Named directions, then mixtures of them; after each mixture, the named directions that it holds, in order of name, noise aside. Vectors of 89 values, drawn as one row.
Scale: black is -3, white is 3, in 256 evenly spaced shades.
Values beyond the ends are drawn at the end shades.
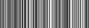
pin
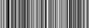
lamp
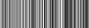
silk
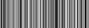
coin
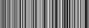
coin, pin, silk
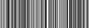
lamp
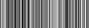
coin, lamp, pin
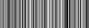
lamp, pin, silk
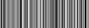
coin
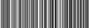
coin, lamp, silk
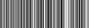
pin, silk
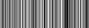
pin, silk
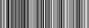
lamp, silk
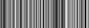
coin, lamp, silk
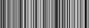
coin, pin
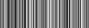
lamp, pin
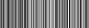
coin, lamp, pin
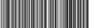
lamp, silk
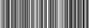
lamp, silk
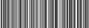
coin, lamp, silk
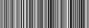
pin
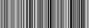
pin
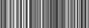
coin, lamp, pin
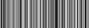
coin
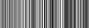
silk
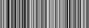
lamp, pin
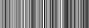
silk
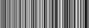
coin, pin, silk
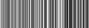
lamp, silk
